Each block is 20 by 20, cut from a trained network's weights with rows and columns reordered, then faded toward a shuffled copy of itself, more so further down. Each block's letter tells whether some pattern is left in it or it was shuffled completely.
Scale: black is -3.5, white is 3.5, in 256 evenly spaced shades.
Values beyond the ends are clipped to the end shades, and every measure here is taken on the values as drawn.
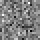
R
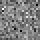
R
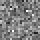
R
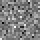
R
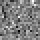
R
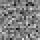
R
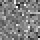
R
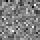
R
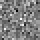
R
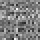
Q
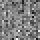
Q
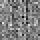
Q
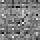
Q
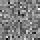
Q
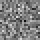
R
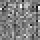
Q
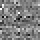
Q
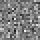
Q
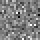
R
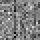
Q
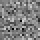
Q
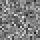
R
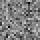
R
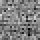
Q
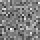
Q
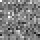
Q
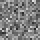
R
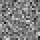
R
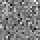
R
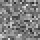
R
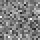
R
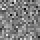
R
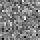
R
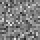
R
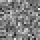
R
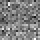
Q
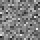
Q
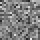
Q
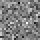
R
